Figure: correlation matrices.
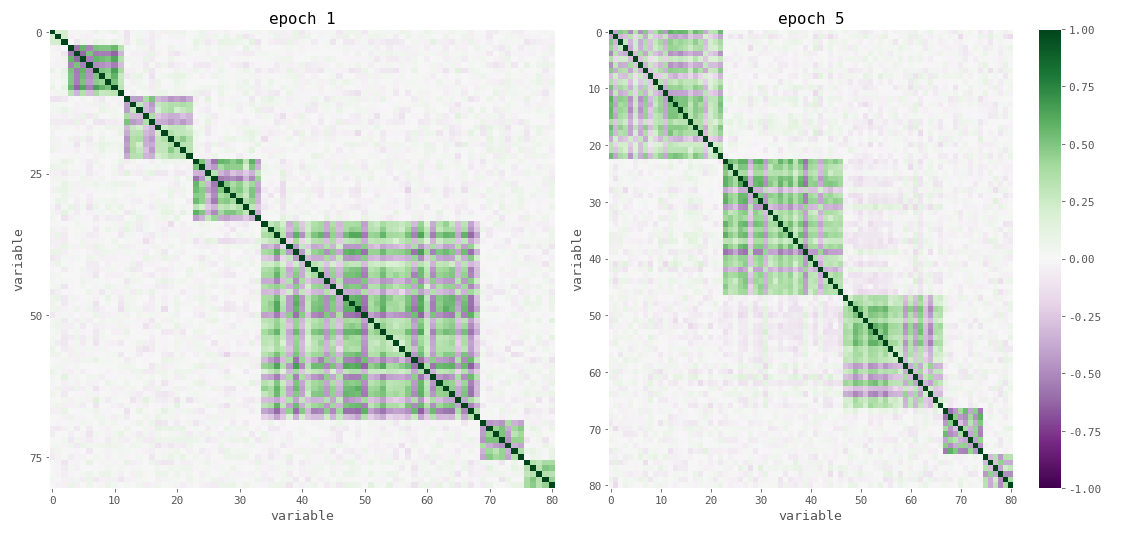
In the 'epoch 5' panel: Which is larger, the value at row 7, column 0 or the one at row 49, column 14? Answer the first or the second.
the first
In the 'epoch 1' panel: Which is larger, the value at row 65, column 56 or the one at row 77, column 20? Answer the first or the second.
the second
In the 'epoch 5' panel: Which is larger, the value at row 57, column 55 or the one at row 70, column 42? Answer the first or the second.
the first
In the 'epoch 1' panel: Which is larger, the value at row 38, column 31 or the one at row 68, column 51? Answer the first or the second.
the first
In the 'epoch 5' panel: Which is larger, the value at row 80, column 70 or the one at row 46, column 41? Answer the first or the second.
the second
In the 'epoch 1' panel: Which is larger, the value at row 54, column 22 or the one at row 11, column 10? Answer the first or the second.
the second
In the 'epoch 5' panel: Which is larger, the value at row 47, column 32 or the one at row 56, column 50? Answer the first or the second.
the second
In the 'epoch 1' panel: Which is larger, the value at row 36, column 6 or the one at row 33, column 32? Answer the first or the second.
the first
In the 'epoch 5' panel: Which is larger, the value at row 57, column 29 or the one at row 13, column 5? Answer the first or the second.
the second
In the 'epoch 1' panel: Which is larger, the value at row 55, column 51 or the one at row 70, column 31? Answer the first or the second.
the first
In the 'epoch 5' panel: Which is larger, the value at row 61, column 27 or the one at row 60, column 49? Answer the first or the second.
the second
